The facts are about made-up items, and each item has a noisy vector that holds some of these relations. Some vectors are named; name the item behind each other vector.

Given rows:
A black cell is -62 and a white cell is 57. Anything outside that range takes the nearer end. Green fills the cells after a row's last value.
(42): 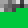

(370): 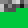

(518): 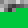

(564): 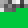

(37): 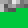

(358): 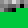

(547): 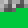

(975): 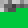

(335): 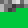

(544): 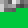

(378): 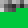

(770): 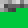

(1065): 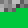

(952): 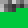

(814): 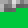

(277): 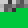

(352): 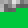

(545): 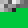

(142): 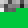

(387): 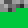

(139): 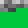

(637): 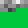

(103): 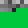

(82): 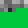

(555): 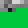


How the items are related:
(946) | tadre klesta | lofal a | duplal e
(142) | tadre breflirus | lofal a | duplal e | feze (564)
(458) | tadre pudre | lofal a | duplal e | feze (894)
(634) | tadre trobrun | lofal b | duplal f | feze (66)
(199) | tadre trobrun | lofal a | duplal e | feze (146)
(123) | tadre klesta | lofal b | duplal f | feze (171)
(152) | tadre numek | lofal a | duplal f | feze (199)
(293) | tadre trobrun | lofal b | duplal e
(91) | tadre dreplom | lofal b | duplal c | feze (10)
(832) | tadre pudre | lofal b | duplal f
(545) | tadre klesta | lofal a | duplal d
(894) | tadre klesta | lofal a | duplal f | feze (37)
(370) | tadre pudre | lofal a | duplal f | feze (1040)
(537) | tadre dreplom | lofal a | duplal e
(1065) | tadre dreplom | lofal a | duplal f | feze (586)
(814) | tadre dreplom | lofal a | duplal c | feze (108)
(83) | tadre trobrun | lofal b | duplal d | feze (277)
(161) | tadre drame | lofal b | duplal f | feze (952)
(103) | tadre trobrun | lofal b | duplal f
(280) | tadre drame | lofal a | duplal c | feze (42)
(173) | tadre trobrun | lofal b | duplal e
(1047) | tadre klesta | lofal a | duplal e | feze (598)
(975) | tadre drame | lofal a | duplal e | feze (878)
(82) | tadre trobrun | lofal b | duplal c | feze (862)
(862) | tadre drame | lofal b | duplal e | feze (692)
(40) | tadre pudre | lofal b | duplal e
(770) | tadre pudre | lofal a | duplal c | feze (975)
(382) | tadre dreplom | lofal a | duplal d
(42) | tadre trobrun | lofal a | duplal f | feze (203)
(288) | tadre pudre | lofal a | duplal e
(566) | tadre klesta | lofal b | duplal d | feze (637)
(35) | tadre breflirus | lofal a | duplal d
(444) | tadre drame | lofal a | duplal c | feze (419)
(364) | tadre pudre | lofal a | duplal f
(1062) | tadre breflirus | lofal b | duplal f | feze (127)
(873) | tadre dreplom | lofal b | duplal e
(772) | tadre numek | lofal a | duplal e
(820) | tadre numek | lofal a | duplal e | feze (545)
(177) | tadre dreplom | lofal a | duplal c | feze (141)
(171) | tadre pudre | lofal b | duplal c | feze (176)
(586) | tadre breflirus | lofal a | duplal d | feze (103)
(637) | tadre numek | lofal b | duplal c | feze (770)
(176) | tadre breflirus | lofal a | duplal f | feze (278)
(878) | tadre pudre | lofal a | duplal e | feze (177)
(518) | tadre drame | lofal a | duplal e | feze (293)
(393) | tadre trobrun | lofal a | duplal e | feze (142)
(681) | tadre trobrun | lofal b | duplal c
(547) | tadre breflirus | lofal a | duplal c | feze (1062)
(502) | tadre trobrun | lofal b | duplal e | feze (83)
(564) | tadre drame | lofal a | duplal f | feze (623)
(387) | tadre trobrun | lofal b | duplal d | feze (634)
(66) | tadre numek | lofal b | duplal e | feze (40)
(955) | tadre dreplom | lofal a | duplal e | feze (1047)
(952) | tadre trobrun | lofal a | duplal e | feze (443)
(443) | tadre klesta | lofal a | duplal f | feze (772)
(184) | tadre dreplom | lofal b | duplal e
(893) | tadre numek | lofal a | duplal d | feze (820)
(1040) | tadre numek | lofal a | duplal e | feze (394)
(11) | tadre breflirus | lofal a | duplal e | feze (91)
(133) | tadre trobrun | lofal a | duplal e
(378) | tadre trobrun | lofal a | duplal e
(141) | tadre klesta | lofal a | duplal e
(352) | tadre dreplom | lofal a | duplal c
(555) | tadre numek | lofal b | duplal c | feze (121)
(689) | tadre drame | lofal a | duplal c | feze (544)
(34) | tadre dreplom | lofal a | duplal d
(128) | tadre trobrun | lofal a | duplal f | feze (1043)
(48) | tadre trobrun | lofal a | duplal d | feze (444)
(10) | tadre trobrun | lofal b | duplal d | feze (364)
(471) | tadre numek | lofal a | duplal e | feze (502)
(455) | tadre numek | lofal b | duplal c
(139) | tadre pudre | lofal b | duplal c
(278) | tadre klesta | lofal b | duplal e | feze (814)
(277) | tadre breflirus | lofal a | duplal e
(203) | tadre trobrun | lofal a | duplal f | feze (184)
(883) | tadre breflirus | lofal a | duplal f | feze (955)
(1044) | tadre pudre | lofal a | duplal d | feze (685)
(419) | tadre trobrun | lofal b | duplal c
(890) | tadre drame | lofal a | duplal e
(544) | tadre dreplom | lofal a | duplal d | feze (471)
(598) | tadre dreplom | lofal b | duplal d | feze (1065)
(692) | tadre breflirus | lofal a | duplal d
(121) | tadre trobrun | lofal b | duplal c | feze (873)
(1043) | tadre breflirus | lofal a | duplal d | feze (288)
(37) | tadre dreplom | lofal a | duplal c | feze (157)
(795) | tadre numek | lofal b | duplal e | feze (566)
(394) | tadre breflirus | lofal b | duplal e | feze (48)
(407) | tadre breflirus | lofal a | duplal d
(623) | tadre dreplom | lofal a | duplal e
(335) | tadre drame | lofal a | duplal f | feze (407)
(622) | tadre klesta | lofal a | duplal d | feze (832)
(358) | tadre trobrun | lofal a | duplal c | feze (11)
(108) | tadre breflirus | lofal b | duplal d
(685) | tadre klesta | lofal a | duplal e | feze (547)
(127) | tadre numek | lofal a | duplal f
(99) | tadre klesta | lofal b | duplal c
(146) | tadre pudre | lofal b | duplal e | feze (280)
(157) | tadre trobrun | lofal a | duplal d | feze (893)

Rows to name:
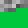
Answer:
(598)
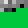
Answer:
(11)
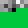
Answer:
(832)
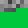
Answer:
(1062)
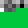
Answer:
(393)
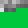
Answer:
(537)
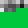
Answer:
(199)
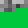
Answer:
(66)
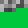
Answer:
(883)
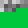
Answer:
(141)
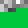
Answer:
(622)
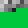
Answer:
(407)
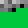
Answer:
(10)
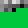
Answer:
(364)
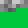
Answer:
(99)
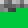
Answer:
(681)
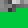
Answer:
(161)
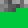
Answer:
(634)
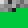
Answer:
(108)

